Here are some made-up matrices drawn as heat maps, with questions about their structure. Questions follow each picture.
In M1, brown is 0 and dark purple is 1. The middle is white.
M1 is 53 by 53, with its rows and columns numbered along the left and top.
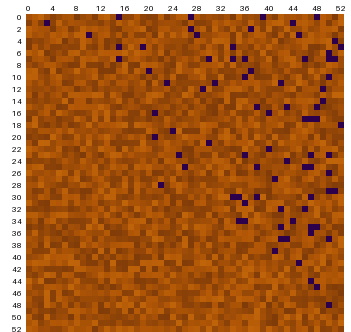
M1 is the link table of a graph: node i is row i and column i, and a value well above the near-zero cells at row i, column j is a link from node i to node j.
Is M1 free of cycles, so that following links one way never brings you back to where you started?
yes
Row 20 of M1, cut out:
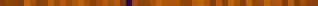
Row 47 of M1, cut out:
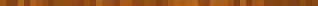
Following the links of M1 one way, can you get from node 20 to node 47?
yes
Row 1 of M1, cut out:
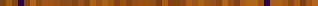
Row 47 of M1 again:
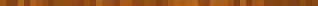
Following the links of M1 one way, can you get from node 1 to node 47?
yes
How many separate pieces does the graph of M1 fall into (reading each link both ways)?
4
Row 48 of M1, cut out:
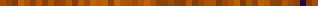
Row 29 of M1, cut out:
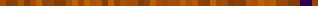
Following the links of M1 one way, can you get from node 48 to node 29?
no
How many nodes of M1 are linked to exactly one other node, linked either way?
4
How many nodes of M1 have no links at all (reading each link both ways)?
3
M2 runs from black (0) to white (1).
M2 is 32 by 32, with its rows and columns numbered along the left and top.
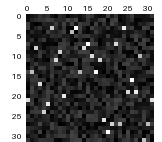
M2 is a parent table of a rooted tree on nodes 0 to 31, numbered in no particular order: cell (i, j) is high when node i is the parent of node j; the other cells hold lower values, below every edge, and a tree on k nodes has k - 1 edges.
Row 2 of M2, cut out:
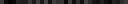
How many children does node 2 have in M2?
0
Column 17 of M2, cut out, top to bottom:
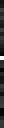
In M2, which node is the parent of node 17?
14
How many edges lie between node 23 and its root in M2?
5
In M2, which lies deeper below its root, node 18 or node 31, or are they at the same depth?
node 18
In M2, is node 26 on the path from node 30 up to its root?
yes
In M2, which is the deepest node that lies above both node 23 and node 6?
27
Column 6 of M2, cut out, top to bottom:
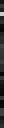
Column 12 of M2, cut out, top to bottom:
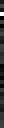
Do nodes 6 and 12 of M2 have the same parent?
yes
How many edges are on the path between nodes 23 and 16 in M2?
4
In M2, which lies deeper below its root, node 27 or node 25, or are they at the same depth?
the same depth
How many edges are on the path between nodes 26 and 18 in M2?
15
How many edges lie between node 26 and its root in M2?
2
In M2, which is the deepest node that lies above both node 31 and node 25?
19
